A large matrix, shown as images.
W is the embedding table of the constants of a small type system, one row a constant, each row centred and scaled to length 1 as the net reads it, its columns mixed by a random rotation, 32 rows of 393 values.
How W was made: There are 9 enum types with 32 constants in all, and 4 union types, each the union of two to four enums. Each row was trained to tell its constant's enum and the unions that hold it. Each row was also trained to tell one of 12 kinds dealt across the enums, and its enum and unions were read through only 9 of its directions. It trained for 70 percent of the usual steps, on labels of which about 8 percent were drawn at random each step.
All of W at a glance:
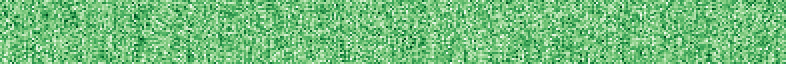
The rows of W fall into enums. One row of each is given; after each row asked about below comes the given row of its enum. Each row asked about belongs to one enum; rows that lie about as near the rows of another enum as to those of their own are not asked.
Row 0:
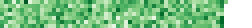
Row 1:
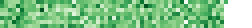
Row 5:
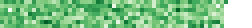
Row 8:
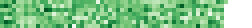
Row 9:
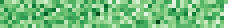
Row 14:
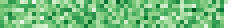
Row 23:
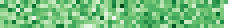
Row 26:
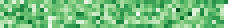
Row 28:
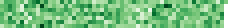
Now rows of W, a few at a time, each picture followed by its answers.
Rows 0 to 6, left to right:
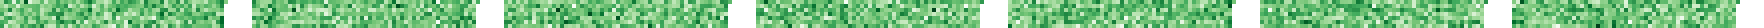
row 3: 5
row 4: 0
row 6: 14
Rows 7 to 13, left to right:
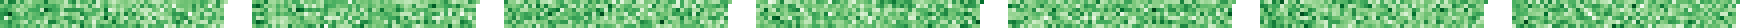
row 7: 9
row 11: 8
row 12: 9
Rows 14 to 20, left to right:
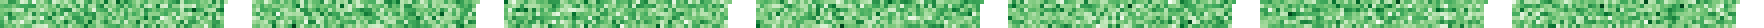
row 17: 0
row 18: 8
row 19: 5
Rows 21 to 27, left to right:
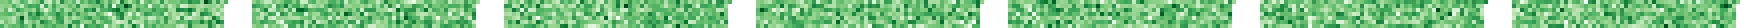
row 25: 28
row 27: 1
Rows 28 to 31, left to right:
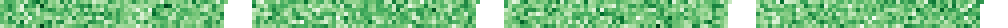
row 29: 1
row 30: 1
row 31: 0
